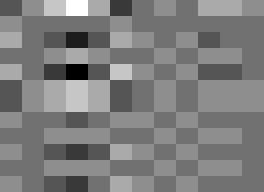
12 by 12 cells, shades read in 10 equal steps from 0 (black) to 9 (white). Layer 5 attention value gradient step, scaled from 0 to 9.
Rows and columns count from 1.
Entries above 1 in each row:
12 12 11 12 11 12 12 12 12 12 12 12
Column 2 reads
5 4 4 4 4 5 5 4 4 4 4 4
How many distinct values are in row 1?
7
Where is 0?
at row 5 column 4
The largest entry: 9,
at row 1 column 4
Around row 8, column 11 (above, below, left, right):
5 5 4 4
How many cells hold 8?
0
